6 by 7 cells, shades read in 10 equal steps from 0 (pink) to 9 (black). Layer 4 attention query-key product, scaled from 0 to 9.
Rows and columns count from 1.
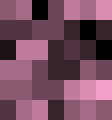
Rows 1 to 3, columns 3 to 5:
9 5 2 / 5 5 7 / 2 7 6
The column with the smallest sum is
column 2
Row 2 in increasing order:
5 5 6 6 7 7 9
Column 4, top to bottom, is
5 5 7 7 5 7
